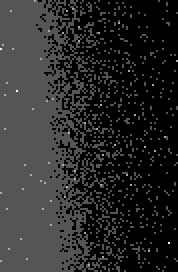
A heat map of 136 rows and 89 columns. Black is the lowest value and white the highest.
No single row or column stands out from its neighbours. No regular stripes run through it. Values rise toward the left. The bottom left is the smoothest part. The histogram has two humps.
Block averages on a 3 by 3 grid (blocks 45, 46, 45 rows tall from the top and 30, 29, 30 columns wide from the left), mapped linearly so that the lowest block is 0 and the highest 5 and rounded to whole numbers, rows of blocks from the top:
510 | 520 | 520
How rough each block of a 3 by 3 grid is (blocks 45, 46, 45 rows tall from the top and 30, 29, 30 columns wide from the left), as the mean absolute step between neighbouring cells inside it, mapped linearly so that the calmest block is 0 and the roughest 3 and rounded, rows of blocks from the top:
131 | 031 | 031
